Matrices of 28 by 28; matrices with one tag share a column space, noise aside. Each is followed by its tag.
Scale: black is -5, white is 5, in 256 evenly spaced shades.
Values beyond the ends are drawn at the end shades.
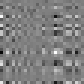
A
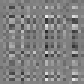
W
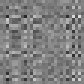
W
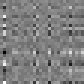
A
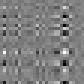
A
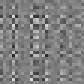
W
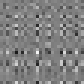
A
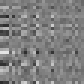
A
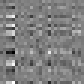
A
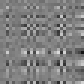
A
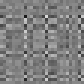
W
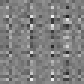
W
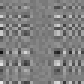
A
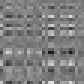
A
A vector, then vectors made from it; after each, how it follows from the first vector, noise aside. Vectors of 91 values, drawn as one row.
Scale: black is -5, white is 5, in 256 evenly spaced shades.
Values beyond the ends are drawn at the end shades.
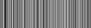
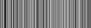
copied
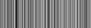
wrapped around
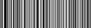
scaled up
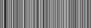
copied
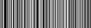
scaled up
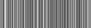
negated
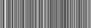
negated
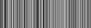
copied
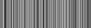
copied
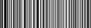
scaled up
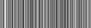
negated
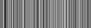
copied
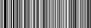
scaled up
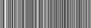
negated
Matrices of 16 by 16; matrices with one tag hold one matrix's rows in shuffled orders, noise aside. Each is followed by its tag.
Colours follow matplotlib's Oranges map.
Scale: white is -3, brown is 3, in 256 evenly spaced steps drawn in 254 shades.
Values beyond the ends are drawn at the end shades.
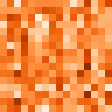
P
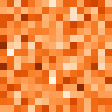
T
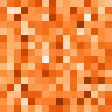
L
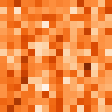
P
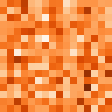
P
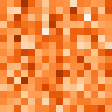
L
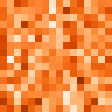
T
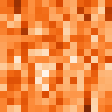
P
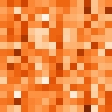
P
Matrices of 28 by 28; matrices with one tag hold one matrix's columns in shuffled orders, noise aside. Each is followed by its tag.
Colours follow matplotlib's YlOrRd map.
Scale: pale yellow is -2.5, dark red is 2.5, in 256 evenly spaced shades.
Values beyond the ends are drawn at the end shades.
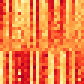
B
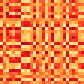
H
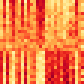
B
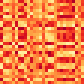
H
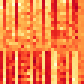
B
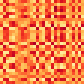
H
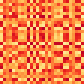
H
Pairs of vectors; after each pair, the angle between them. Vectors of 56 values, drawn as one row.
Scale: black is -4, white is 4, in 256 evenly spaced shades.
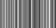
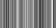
orthogonal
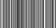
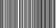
partly opposed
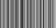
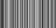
orthogonal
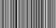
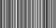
nearly opposite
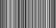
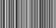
orthogonal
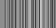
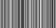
partly aligned
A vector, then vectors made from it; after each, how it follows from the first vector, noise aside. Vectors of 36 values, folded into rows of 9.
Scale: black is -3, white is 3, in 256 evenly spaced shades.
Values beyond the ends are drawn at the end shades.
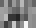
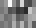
reversed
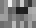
reversed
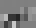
partly zeroed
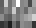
wrapped around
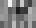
reversed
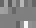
partly zeroed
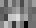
negated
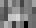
negated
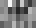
reversed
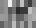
reversed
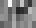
reversed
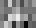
negated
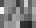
wrapped around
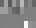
partly zeroed
